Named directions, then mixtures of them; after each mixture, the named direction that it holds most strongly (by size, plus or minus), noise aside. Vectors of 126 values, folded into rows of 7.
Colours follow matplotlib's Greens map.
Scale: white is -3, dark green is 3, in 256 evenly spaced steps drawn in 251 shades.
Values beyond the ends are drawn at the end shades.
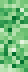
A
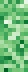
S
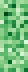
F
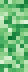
S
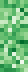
A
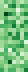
F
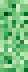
F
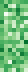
F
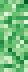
S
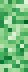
S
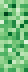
F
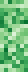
A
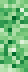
A
